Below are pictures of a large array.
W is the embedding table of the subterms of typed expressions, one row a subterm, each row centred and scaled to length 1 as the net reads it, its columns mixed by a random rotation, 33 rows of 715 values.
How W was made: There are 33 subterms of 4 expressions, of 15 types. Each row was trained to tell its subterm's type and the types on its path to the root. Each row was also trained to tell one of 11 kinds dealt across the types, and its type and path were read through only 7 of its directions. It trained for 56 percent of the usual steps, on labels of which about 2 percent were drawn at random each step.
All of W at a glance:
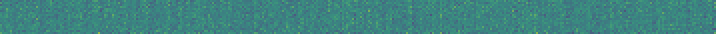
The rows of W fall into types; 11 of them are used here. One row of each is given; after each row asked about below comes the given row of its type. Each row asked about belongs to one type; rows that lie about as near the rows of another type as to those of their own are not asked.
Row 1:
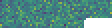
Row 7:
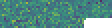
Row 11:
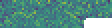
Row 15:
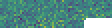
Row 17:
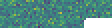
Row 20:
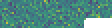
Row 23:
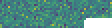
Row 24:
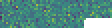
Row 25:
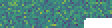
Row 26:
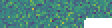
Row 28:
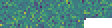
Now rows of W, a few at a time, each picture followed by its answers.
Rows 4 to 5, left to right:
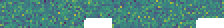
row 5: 1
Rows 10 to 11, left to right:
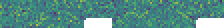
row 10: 23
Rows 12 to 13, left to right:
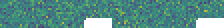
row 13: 7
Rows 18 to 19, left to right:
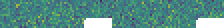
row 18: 7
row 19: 23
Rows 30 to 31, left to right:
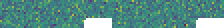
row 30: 20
